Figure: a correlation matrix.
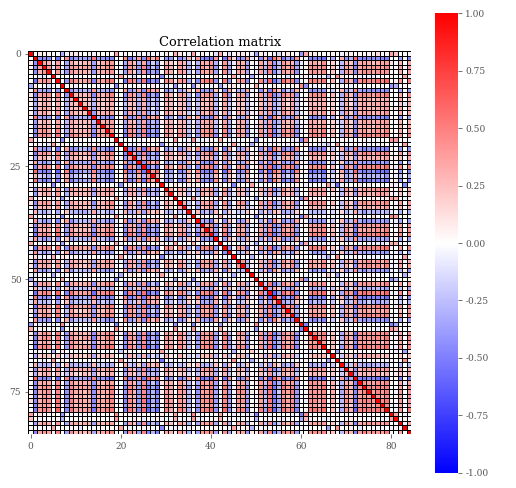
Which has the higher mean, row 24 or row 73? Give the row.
73
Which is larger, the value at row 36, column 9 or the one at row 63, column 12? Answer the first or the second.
the second
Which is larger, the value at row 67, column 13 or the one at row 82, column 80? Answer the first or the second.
the first
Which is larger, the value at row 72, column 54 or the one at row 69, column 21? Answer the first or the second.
the first
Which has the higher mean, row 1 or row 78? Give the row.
78
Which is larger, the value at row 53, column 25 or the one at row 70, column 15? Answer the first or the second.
the first
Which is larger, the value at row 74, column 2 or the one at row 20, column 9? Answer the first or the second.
the first
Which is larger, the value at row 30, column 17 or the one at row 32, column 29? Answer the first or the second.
the first
